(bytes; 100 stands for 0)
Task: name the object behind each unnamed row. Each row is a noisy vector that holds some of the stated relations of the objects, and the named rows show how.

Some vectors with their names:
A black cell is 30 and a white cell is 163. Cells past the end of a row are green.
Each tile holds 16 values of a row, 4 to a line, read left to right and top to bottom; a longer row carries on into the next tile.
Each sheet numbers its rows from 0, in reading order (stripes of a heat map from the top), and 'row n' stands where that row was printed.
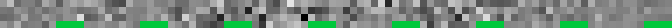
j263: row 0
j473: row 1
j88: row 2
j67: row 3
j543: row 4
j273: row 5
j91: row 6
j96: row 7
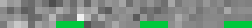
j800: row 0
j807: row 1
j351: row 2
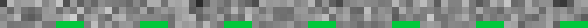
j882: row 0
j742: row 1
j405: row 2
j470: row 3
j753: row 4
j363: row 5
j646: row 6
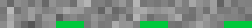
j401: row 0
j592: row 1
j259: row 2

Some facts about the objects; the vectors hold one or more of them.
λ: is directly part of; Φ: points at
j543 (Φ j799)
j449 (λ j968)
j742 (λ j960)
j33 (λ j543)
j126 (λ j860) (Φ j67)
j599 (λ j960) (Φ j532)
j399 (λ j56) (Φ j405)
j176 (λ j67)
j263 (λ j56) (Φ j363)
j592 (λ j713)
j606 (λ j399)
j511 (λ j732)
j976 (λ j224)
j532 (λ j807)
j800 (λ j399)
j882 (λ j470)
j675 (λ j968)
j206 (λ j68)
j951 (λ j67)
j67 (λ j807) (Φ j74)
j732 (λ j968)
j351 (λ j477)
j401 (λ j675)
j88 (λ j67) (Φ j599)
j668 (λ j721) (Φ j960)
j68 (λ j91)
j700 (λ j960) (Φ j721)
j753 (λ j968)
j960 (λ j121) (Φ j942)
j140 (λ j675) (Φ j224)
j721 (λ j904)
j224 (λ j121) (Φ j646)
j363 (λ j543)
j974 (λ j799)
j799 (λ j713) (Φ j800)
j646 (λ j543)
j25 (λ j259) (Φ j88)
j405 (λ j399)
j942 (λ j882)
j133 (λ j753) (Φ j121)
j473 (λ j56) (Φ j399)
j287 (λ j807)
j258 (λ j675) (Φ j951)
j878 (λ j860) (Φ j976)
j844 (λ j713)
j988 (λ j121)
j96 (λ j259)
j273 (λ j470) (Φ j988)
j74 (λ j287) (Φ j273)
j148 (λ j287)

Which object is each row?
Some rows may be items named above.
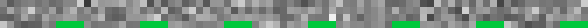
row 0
j140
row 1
j882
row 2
j700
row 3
j800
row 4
j33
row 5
j68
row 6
j140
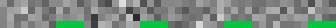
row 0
j976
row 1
j74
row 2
j713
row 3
j988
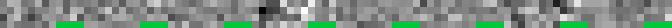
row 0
j942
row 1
j700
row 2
j126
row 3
j799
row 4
j133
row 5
j121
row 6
j224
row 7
j606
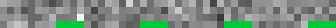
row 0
j800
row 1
j25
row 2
j951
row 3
j904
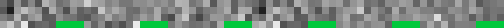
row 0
j599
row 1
j668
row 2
j942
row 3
j599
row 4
j976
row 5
j532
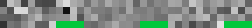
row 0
j960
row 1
j259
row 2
j721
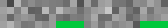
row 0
j206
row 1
j976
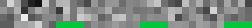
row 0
j399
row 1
j121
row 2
j68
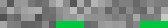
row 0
j258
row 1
j56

